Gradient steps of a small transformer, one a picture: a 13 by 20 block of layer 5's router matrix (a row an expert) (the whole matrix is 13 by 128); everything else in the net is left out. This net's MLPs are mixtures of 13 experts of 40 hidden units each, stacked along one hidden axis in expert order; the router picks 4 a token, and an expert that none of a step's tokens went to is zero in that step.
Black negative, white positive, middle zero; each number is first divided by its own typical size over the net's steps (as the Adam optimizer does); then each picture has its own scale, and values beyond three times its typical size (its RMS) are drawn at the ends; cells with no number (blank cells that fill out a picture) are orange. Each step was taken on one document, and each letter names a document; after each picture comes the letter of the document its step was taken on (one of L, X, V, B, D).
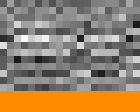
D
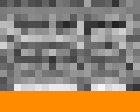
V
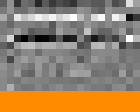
D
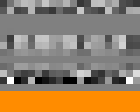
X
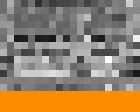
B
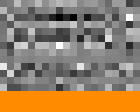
D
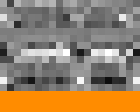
B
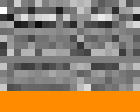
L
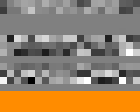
X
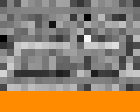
B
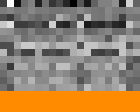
V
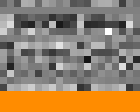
V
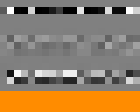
X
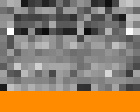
L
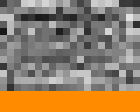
L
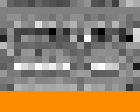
L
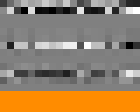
X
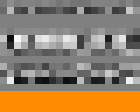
X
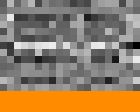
B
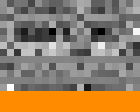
D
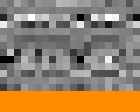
B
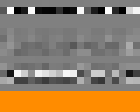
X
